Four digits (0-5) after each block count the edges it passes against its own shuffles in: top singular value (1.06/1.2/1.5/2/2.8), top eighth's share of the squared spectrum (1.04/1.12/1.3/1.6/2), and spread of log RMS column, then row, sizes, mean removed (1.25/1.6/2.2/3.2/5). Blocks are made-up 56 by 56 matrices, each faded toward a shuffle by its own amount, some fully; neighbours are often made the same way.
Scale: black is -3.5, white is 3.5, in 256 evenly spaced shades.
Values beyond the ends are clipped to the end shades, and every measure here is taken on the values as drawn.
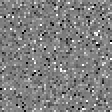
0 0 0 0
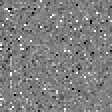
1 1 0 0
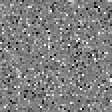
0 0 0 0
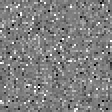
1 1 0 0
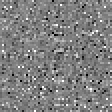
3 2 1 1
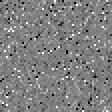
0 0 0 0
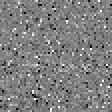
2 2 0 0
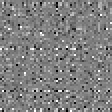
4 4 2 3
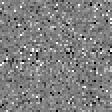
3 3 1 1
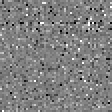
3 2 0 1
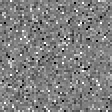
0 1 0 0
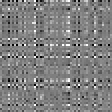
5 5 4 4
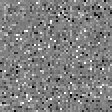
2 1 0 0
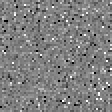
0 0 0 0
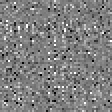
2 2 2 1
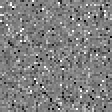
0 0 0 0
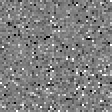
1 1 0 1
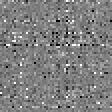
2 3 2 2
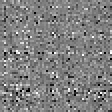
2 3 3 3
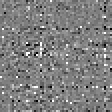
2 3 2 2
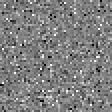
1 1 0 1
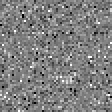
1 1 1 1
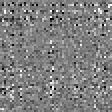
2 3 3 3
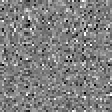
3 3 2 2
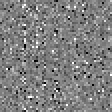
1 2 2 0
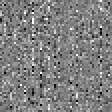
2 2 3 0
